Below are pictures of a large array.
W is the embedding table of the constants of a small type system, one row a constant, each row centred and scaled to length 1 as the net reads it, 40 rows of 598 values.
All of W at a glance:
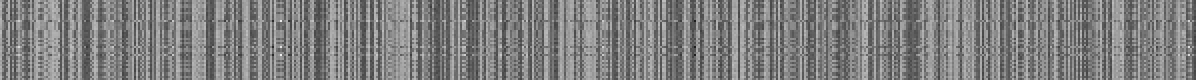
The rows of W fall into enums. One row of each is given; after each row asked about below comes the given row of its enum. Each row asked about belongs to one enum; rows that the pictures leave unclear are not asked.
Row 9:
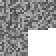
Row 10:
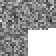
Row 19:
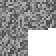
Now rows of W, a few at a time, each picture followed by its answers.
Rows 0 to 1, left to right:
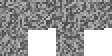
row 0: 19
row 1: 9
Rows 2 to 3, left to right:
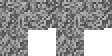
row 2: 19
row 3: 19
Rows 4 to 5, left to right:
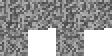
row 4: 9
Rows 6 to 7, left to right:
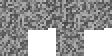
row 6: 19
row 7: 9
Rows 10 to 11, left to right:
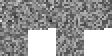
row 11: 19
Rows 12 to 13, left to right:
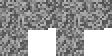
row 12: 19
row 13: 19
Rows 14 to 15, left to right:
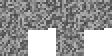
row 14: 19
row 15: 9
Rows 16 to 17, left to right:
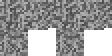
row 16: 9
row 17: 9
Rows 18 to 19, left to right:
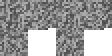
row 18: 9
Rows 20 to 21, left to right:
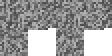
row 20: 9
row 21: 19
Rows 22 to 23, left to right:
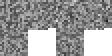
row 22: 9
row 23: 10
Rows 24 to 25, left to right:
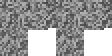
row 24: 19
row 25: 19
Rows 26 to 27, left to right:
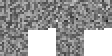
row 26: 9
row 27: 10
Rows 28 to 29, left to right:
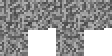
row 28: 9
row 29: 9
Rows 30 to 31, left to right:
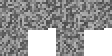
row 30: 19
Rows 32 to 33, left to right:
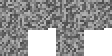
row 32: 19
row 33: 9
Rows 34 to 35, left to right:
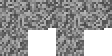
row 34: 19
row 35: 19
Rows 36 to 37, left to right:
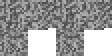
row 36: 9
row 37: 9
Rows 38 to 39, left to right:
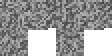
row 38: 19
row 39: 9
